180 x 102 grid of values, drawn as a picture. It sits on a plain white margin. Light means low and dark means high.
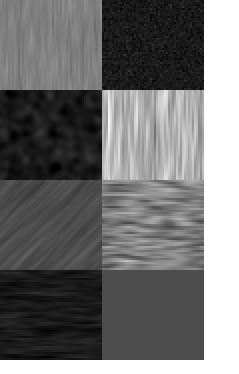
The table splits into 4 rows of 2 panels. Panel 1,1: middling, streaked downward, faint in contrast. Panel 1,2: very high, fine-grained, faint in contrast. Panel 2,1: very high, blotchy, faint in contrast. Panel 2,2: low, streaked downward. Panel 3,1: high, slanting up to the right, faint in contrast. Panel 3,2: middling, streaked across. Panel 4,1: very high, streaked across, faint in contrast. Panel 4,2: high, flat.
